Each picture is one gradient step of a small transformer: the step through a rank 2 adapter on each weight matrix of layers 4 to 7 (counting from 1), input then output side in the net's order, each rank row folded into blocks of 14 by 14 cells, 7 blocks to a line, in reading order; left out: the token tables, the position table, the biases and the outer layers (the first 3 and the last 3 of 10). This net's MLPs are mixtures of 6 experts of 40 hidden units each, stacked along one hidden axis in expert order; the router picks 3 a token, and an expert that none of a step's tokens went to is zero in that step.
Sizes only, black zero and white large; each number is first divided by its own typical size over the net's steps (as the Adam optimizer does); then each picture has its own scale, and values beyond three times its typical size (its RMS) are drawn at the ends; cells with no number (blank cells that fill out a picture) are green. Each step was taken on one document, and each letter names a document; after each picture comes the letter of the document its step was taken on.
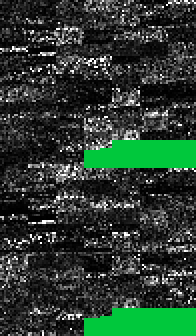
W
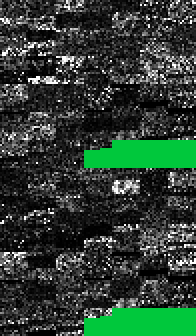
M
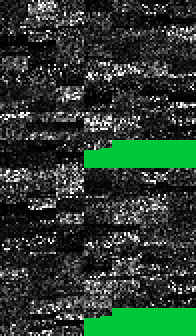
W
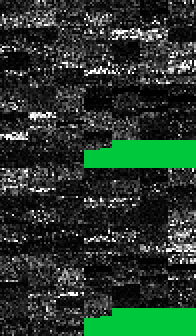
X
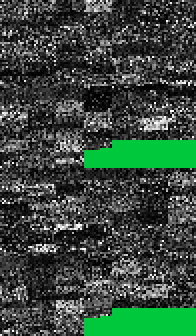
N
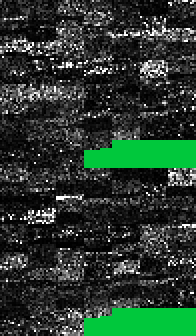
X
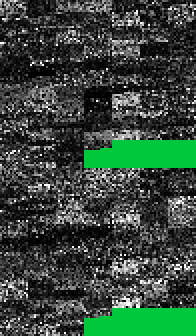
N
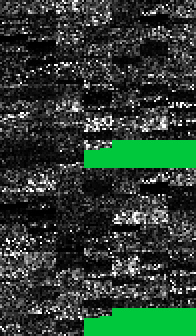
W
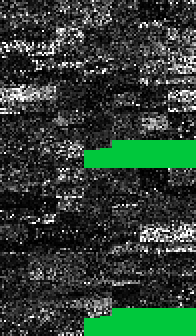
X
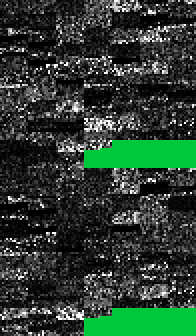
W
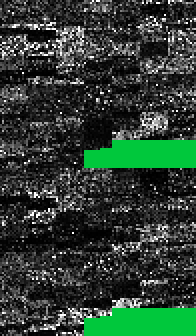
M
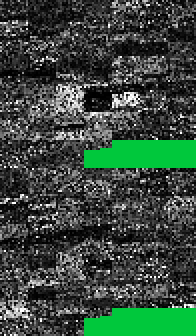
N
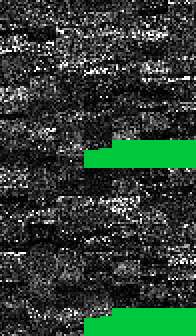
X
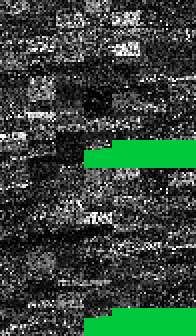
N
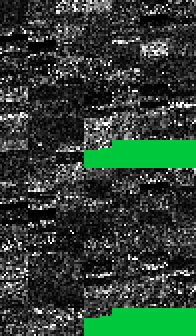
W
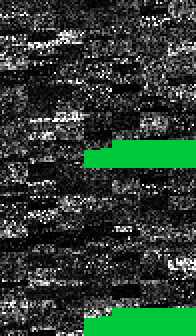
M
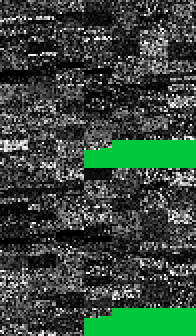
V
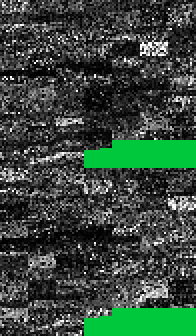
N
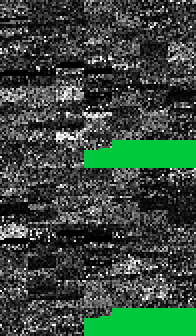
V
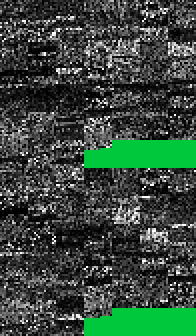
V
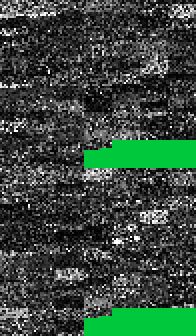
N
